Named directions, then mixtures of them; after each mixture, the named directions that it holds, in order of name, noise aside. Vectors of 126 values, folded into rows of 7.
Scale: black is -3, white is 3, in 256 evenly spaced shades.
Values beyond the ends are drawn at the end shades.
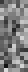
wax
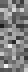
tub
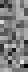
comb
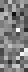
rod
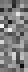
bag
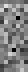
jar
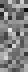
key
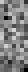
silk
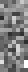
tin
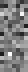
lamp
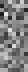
key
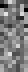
key, lamp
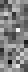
comb, rod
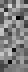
jar, key, silk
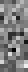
jar, tin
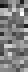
comb, lamp, tub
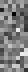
rod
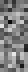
bag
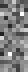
lamp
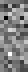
bag, lamp, silk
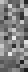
comb, silk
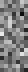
lamp, rod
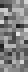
comb, tub, wax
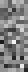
bag, tub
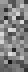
bag, jar, silk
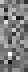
jar, lamp, silk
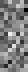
key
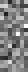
key, lamp
